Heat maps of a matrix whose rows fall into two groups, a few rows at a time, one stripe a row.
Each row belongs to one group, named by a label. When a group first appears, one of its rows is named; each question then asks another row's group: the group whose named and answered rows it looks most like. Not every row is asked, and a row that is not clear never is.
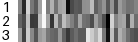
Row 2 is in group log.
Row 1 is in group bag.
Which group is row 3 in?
bag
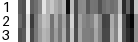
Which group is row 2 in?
log
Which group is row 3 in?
log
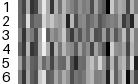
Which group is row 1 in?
log
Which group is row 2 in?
log
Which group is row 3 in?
bag
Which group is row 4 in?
log
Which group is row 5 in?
bag
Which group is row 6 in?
bag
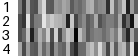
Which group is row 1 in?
bag
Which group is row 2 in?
log
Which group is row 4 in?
bag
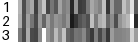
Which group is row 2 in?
bag
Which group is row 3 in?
log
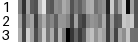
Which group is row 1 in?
bag
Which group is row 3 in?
bag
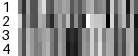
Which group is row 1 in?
bag
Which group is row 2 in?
bag
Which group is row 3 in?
bag
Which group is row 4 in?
bag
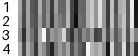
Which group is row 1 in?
bag
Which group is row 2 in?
bag
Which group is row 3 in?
bag
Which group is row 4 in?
bag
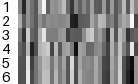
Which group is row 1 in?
bag
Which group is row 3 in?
bag
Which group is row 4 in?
log
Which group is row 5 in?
log
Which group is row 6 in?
log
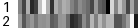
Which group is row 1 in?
log
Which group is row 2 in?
bag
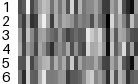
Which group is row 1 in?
log
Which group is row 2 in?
log
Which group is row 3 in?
bag
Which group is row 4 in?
bag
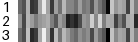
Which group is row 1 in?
log
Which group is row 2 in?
bag
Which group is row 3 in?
log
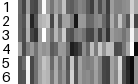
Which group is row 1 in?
log
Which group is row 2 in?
log
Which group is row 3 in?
log
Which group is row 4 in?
bag
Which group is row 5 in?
log
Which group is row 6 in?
log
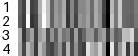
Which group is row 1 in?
log
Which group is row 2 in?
log
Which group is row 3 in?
bag
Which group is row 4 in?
bag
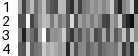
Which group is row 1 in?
bag
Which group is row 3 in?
bag
